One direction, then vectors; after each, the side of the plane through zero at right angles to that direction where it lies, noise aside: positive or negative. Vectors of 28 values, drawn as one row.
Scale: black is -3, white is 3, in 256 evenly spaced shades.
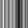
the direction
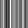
positive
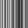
positive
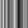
positive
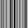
negative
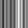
negative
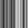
negative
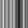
positive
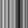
positive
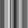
negative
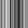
positive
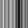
positive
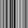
negative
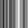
negative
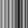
positive
